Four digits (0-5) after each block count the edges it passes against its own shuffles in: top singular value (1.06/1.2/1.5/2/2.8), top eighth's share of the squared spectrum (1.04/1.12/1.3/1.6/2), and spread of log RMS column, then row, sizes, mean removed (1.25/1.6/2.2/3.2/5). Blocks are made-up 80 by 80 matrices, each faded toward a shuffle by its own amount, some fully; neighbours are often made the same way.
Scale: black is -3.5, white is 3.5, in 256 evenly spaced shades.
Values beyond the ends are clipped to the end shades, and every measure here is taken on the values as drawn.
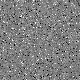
2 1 0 0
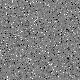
0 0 0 0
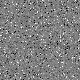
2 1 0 0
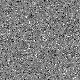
2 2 0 0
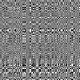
5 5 4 4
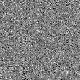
3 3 1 1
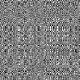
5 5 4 3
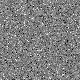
0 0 0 0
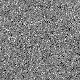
2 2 0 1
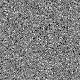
3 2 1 0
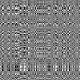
5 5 4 4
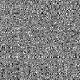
4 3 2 2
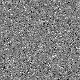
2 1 0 0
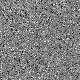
0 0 0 0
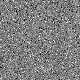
2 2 0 0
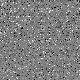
3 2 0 0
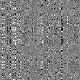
4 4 3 2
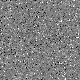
0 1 0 0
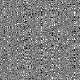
4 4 3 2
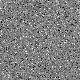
0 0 0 0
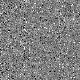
1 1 2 0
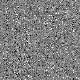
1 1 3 0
